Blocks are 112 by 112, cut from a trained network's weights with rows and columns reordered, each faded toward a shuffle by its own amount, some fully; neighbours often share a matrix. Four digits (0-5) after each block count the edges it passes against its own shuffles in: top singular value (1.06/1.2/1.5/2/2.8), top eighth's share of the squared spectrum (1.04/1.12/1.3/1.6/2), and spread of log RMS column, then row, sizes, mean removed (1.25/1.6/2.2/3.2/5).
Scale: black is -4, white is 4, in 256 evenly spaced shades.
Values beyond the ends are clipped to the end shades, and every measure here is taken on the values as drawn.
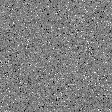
0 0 0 0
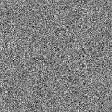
3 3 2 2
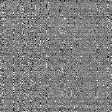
3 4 4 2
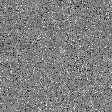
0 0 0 0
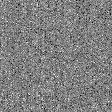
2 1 0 0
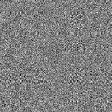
4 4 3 2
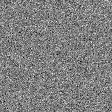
0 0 0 0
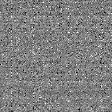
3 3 3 1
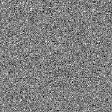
3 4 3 2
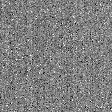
2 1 0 0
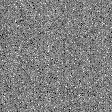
1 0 0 0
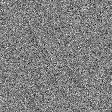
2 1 0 0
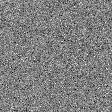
0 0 0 0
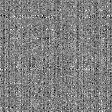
4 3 1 3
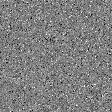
0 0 0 0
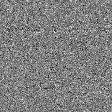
2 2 1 1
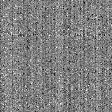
4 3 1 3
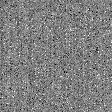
2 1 0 0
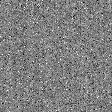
1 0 0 0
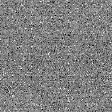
2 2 2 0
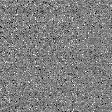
2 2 2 0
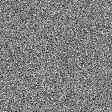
1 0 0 0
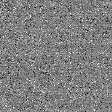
2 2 2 0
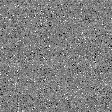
1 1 1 0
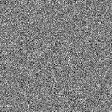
3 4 2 2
